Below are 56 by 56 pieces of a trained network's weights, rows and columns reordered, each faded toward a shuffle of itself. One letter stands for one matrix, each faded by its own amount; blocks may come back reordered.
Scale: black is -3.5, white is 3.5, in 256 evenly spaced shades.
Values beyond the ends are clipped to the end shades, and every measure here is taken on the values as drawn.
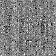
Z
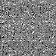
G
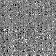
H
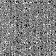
Z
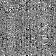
Z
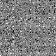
G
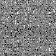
G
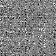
G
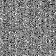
H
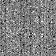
Z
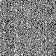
H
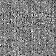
H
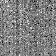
Z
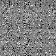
G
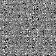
G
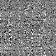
G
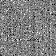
H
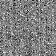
H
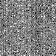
Z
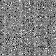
H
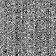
Z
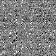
G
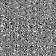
H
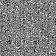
H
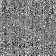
H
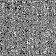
H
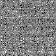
G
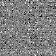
G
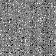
H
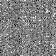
H
